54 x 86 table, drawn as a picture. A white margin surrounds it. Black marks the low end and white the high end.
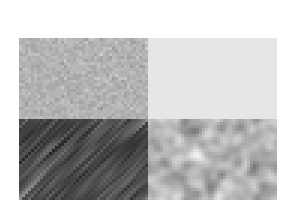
It is made of 2 by 2 panels. Panel 1,1: high, fine-grained, faint in contrast. Panel 1,2: very high, flat. Panel 2,1: low, slanting up to the right. Panel 2,2: high, blotchy.
